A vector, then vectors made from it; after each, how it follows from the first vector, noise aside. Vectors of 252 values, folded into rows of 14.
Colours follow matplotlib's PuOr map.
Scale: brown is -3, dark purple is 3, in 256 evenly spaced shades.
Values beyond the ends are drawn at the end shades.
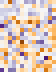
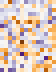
copied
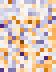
copied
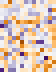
copied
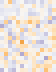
shrunk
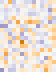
shrunk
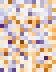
copied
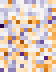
copied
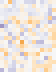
shrunk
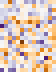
copied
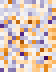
copied
